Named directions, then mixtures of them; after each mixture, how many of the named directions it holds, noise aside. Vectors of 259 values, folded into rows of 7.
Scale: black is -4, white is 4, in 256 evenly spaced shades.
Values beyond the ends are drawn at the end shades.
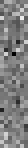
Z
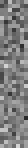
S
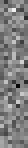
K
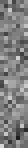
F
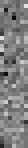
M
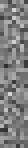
two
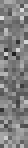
two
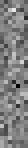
one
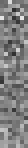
two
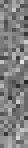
three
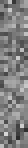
one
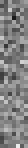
two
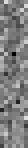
three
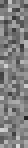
one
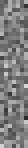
two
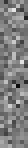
one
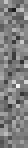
one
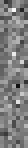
two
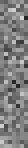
two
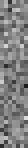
two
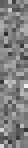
two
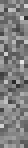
three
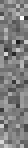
two
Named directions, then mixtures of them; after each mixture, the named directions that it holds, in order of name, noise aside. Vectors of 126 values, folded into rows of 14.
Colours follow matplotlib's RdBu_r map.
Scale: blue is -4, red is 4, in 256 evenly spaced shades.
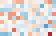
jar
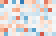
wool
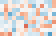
jar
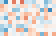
wool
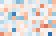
jar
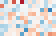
jar, wool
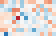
jar, wool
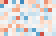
wool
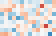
jar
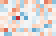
jar, wool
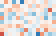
jar, wool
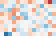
jar, wool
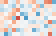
jar, wool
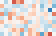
jar, wool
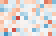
jar, wool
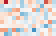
jar, wool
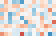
jar, wool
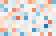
jar, wool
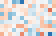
jar, wool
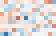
jar, wool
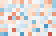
jar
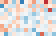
wool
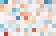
jar, wool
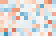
jar, wool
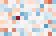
jar, wool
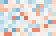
jar, wool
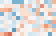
jar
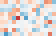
jar, wool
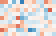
wool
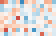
jar, wool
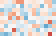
jar
